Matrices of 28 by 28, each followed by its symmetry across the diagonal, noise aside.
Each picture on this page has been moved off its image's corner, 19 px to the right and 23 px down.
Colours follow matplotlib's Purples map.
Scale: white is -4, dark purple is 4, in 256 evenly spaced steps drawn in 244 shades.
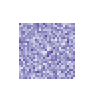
symmetric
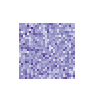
antisymmetric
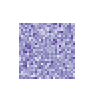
antisymmetric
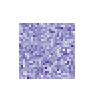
antisymmetric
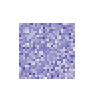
symmetric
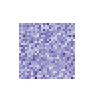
antisymmetric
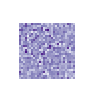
symmetric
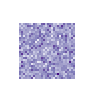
symmetric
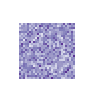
symmetric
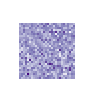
antisymmetric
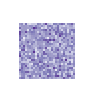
antisymmetric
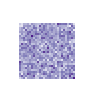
symmetric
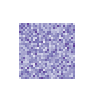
symmetric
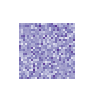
antisymmetric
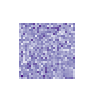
antisymmetric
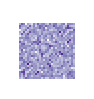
symmetric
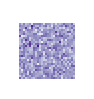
antisymmetric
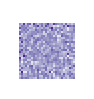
symmetric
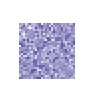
symmetric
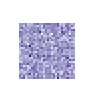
antisymmetric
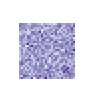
symmetric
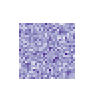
symmetric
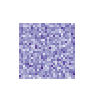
antisymmetric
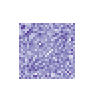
symmetric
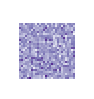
antisymmetric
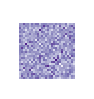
symmetric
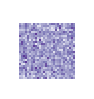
antisymmetric
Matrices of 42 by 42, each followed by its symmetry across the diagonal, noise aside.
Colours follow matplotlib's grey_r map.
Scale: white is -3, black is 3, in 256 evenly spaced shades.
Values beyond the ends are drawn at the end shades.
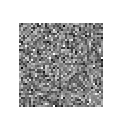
symmetric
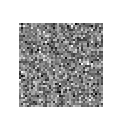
antisymmetric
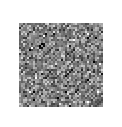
symmetric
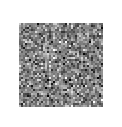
neither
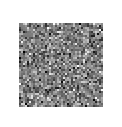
antisymmetric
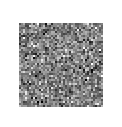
neither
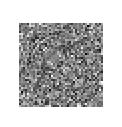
symmetric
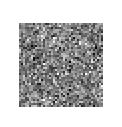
antisymmetric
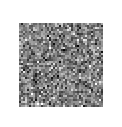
neither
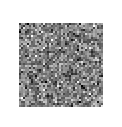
symmetric
